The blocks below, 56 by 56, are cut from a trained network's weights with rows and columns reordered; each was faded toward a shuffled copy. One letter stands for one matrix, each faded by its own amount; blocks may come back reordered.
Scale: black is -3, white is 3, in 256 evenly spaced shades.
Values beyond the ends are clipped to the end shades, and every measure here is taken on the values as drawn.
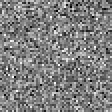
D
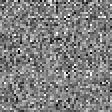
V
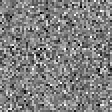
D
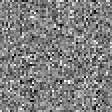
V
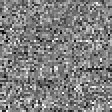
D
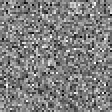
D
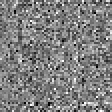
V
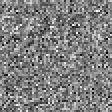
D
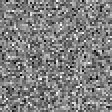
D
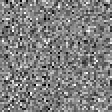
V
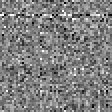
V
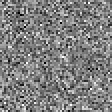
D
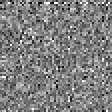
V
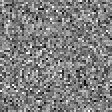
D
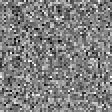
D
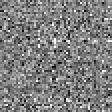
V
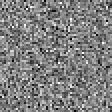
D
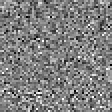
D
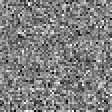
D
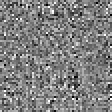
V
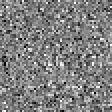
D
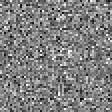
V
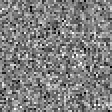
D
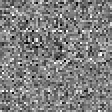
V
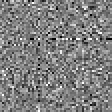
V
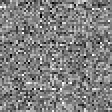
V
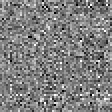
V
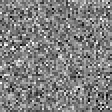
D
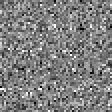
V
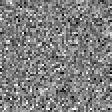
D
